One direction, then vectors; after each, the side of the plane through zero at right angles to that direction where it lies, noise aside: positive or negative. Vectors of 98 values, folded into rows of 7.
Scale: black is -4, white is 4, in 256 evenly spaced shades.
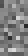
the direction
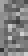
negative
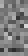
negative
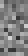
negative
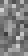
positive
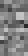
positive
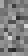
negative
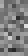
negative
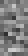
positive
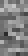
positive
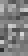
negative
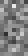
positive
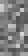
negative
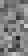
negative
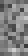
positive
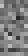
negative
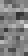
negative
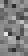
negative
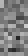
negative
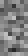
negative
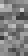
negative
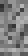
positive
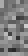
negative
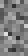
negative
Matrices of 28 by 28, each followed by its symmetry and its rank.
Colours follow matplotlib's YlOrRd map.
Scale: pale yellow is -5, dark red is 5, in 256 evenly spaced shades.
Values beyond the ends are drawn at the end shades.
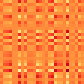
neither, rank one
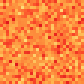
antisymmetric, full rank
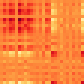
symmetric, rank two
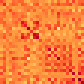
symmetric, rank five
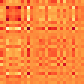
symmetric, rank two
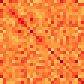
symmetric, rank five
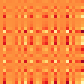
neither, rank one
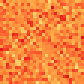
antisymmetric, full rank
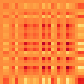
symmetric, rank one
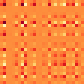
symmetric, rank one
